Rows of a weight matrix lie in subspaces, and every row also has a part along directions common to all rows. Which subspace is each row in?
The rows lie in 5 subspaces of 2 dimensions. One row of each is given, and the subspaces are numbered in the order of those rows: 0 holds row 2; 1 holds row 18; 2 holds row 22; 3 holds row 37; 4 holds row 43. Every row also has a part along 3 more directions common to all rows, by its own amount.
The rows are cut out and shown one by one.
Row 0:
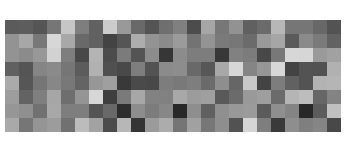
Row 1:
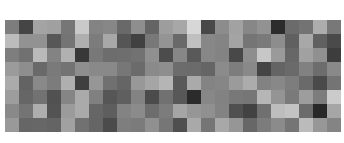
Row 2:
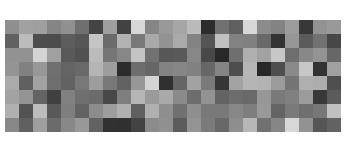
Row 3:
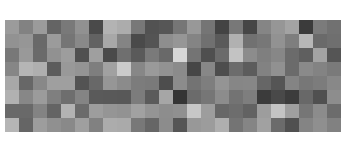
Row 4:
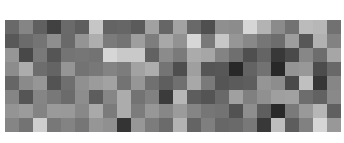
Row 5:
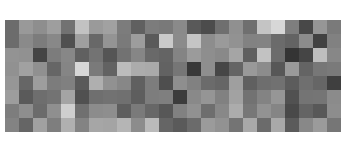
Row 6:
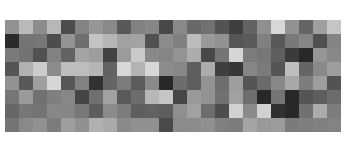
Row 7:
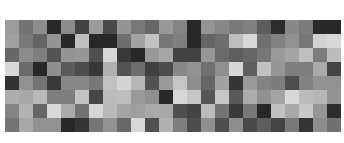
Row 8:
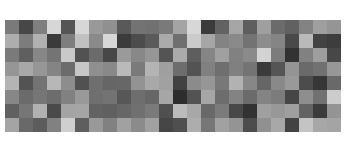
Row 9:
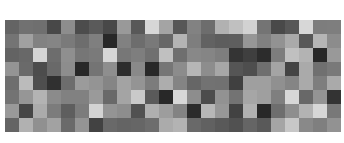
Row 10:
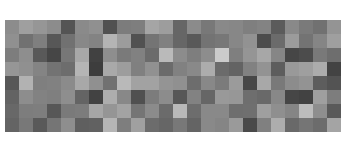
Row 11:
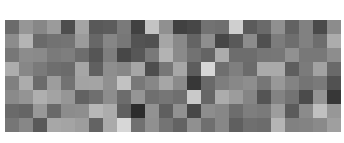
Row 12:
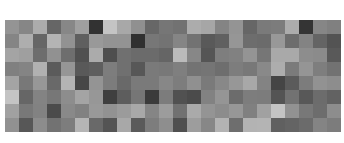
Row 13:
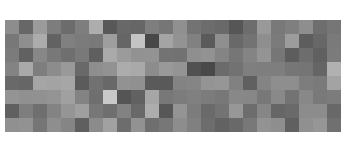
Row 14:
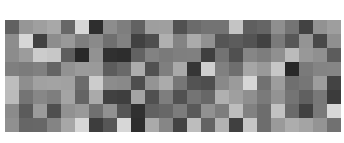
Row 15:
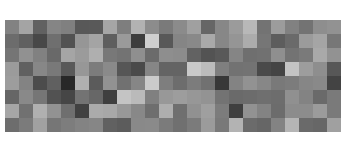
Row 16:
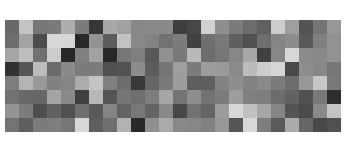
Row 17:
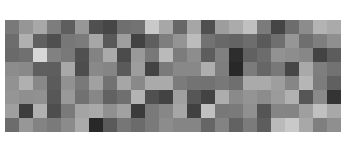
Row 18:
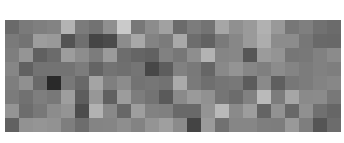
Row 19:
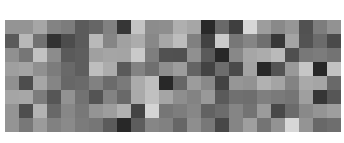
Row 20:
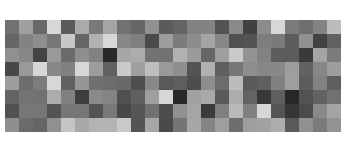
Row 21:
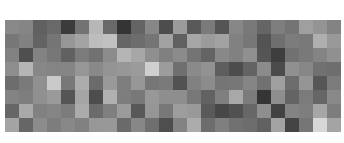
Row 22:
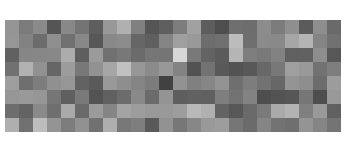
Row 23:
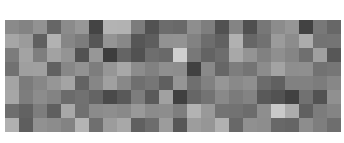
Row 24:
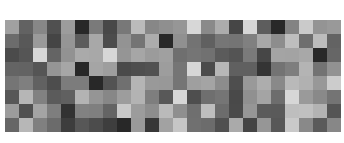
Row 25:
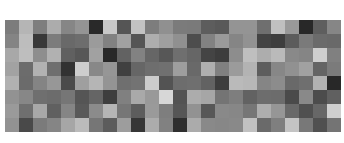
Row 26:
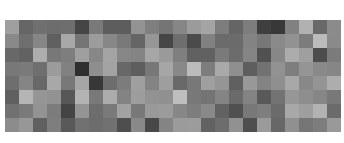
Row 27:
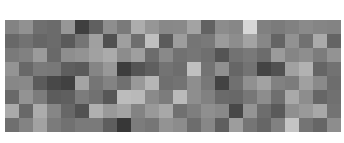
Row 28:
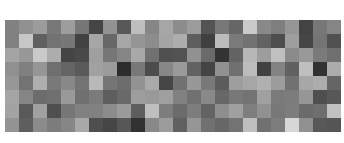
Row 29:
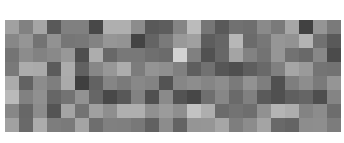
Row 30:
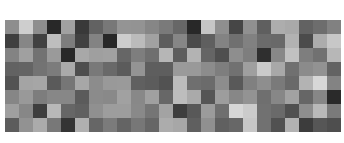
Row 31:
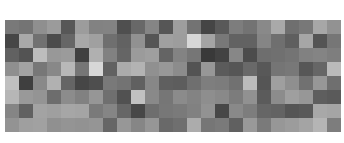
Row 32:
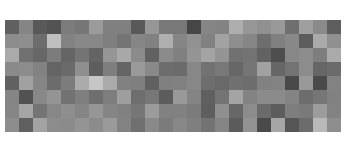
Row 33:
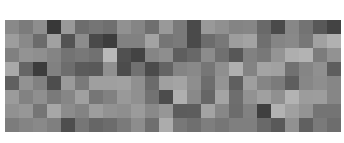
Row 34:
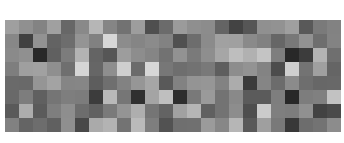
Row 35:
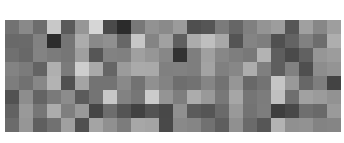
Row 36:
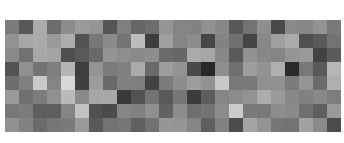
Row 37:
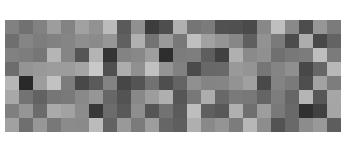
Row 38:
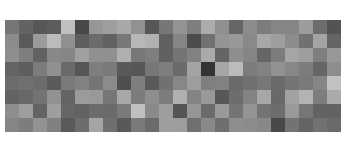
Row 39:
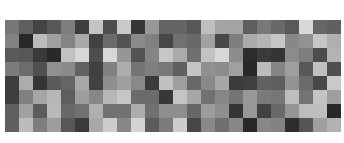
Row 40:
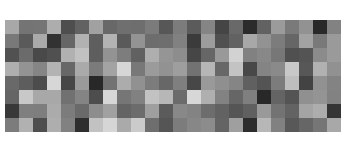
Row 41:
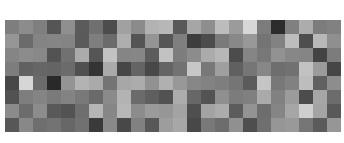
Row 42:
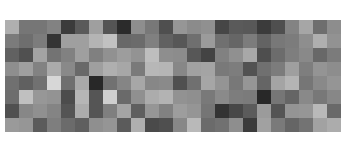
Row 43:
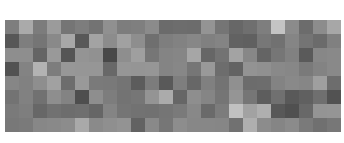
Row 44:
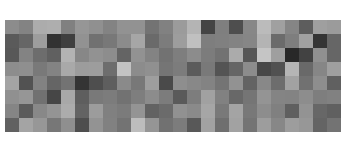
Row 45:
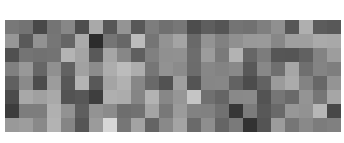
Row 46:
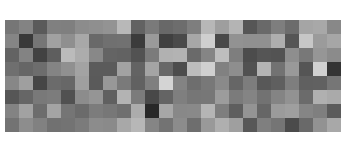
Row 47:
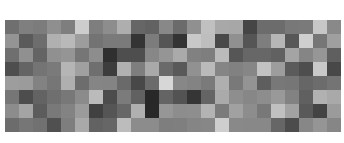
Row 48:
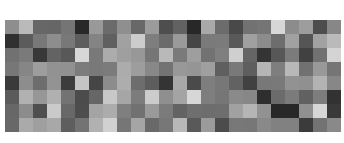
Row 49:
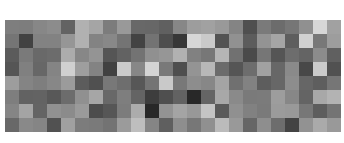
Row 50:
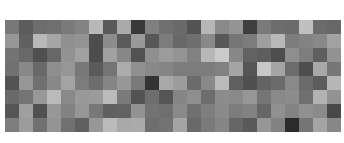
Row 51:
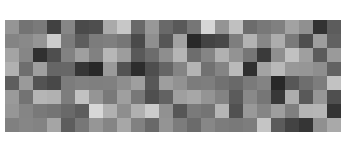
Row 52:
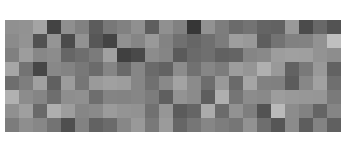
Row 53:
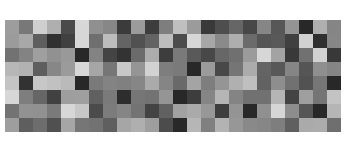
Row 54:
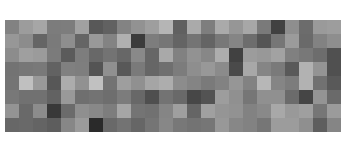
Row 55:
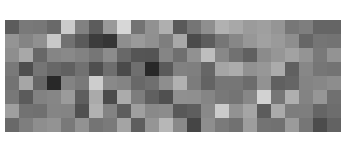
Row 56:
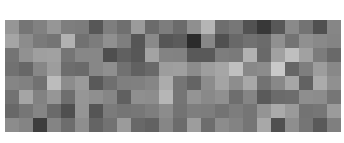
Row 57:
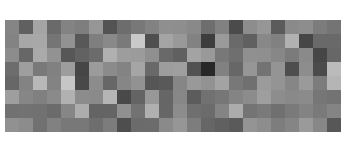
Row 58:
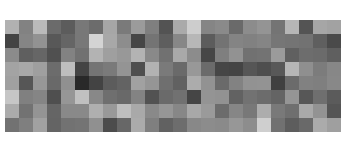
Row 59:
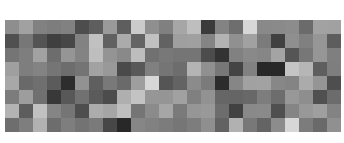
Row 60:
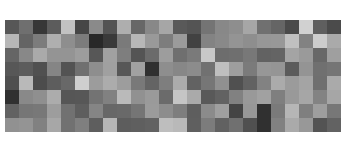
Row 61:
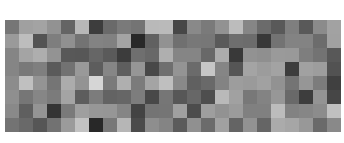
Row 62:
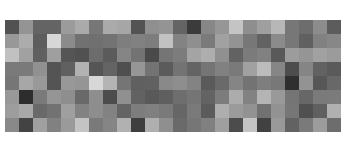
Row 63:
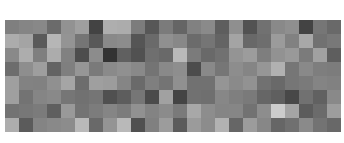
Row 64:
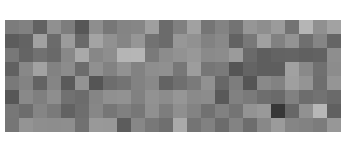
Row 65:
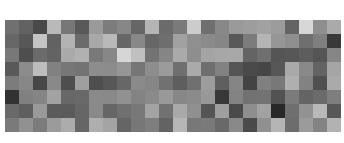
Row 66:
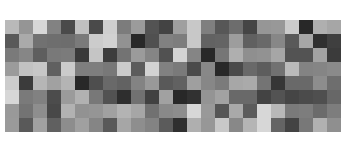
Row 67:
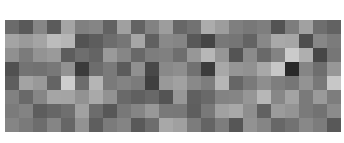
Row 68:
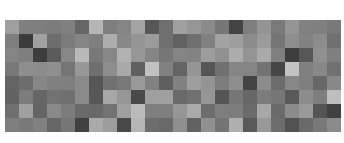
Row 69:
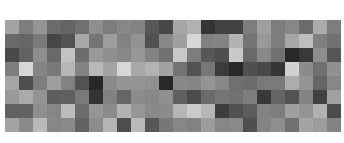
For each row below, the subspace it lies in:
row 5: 1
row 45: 2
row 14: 3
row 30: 4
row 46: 0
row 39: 0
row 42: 1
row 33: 4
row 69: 2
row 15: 0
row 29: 2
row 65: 4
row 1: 4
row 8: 4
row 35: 2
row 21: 1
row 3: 2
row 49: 0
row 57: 0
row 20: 4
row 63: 2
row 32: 1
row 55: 1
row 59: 0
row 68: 3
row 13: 0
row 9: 3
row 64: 4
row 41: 3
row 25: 0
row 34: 3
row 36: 0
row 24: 1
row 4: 1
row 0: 3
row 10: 3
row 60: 2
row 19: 0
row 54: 3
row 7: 4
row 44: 1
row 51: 2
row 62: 1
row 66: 2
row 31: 3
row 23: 2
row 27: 0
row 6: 4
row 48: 4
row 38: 3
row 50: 0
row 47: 0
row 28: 0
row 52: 4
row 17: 3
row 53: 4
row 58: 2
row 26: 1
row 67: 0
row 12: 2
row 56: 1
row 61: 3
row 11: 3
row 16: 4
